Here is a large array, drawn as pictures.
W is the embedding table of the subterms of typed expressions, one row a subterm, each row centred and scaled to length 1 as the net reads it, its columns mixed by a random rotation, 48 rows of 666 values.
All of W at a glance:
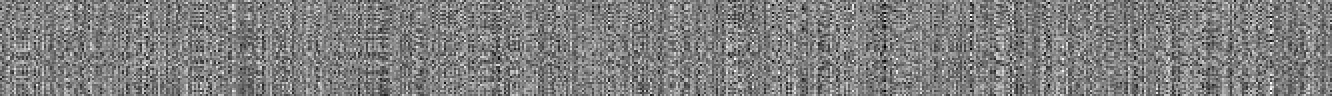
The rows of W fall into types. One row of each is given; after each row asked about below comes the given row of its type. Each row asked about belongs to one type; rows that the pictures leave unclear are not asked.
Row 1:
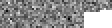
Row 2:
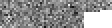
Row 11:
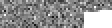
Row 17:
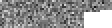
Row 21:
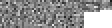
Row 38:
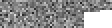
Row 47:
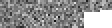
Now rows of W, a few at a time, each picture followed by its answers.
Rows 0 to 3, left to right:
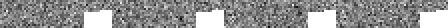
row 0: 11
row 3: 2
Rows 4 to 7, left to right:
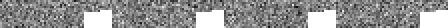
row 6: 2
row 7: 11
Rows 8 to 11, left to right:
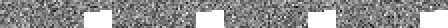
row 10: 2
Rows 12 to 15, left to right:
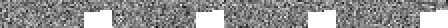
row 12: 38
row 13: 2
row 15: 21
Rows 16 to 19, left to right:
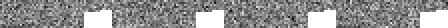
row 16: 11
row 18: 1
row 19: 47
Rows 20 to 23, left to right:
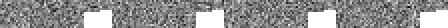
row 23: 47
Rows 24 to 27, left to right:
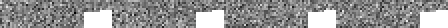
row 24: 21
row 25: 38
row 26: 11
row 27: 11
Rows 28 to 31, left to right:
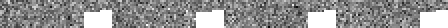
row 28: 1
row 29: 47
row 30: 2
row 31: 38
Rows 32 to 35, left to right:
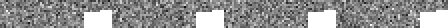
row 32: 17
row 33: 1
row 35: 47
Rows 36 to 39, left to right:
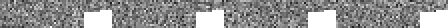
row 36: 47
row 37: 21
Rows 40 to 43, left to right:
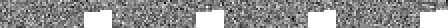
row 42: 1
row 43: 21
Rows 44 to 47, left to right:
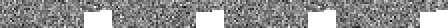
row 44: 11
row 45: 2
